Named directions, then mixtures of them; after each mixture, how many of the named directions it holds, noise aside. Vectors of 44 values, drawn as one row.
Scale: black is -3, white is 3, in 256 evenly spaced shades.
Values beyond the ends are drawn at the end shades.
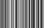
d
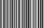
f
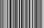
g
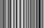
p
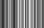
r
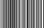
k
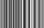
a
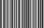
one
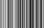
two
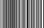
one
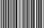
three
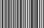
one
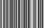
two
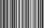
two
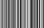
three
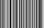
two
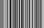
one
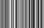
one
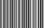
one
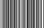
one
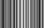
two
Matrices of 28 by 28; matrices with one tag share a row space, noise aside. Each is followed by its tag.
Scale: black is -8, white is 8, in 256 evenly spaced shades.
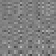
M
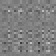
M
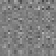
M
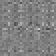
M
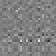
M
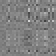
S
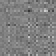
S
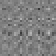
M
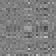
S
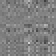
S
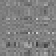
S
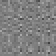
M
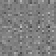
M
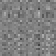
M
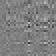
S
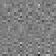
M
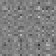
M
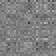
S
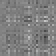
S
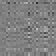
S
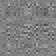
S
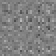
M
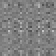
M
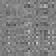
S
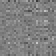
S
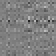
S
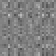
M
